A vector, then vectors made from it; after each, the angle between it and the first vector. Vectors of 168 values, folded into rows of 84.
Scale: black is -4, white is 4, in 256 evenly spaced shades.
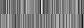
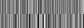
orthogonal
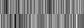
orthogonal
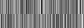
nearly opposite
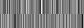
nearly parallel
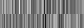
orthogonal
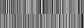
nearly parallel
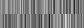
orthogonal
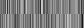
nearly parallel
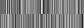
nearly parallel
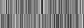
nearly opposite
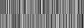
nearly parallel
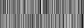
nearly parallel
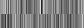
nearly opposite
